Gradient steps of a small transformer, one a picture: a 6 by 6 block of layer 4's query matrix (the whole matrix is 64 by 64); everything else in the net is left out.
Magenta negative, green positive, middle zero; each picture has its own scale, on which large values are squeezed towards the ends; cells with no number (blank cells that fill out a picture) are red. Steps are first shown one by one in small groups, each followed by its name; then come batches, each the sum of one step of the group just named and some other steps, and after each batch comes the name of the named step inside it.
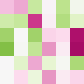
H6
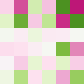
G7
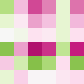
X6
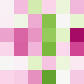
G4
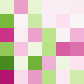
G4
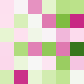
X6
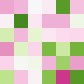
G7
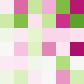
G7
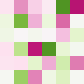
G7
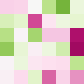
H6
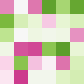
H6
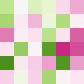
G4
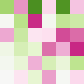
H6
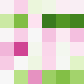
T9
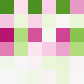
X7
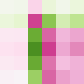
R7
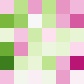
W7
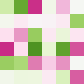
R7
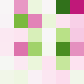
R7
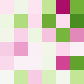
T9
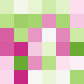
X7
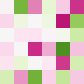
R7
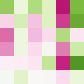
X7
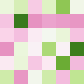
X7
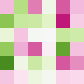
W7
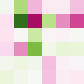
R7
